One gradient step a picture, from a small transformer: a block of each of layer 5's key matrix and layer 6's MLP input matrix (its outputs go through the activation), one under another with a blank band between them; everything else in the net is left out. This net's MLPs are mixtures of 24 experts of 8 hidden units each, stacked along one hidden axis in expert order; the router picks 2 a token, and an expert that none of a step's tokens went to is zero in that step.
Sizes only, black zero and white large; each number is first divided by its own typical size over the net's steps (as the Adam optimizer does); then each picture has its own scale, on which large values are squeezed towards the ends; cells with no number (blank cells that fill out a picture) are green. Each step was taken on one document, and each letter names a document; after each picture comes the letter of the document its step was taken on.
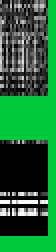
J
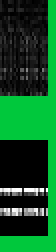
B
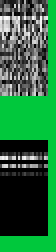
B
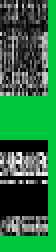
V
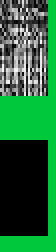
B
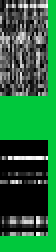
V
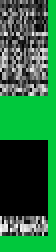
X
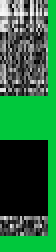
X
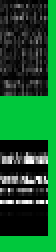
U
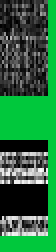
V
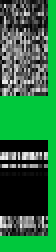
X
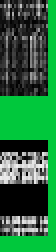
V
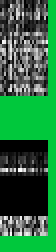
X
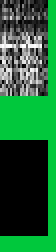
B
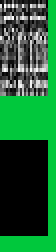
U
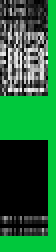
X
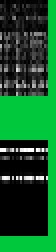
U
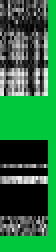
V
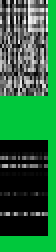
B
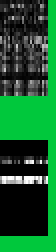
U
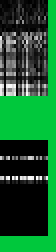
U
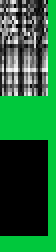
B
